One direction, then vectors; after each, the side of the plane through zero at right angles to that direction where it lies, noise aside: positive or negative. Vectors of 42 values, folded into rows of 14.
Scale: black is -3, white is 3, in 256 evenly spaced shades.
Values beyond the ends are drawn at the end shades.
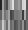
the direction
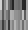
negative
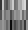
positive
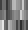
positive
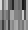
negative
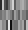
positive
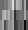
positive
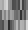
negative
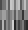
positive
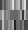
positive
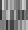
positive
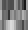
negative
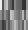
negative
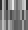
positive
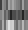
positive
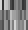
negative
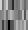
negative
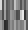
negative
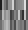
positive
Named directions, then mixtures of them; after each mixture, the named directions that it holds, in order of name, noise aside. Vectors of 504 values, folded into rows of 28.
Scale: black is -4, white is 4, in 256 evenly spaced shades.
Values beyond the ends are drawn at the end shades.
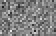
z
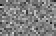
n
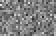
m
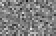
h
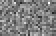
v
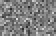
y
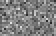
m, n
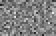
n, v, y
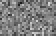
h, v, z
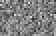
m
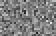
m, n, y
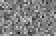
m, y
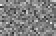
n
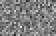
h, n, y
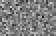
h, m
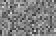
z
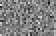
m, n, v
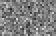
y
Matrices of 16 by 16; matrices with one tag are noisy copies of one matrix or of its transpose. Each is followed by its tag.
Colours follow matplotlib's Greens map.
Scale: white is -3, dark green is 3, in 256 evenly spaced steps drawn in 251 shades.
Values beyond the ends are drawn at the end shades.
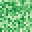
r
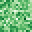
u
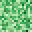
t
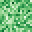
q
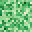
t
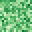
t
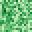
r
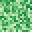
t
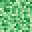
t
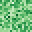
u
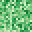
u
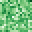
r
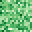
t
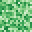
t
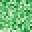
u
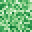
u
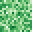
u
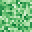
t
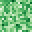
t
